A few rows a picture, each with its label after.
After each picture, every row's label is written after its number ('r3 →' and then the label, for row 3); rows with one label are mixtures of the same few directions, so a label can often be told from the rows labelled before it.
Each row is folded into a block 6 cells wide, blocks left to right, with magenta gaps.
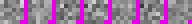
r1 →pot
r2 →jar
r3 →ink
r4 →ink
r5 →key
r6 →ink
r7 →key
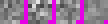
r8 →ink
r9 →ink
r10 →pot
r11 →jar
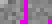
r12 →key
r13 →ink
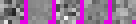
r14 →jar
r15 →key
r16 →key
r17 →key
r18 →jar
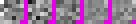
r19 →pot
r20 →key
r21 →key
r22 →pot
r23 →pot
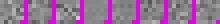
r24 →jar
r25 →pot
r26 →ink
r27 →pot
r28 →key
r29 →ink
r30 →ink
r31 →pot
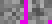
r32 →pot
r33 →jar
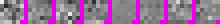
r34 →pot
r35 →pot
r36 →pot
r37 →ink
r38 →key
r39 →key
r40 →ink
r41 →pot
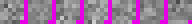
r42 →ink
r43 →pot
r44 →key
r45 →jar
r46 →key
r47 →jar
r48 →ink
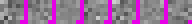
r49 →key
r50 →ink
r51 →pot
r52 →pot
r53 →key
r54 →pot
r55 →key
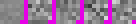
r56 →key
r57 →ink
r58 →ink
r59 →ink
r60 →key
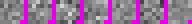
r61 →ink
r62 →ink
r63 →pot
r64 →pot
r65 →ink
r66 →pot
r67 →pot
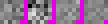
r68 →jar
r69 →key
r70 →pot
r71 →pot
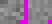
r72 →key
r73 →ink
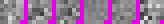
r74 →jar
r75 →jar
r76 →jar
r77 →ink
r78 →key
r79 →key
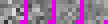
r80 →jar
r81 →jar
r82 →pot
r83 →pot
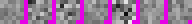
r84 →key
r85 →key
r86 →ink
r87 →ink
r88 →pot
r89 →jar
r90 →jar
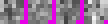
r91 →jar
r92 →ink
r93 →jar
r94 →jar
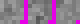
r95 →jar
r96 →jar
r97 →key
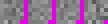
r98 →jar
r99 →pot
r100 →ink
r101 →jar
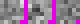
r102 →pot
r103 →jar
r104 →jar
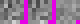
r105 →ink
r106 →ink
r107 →key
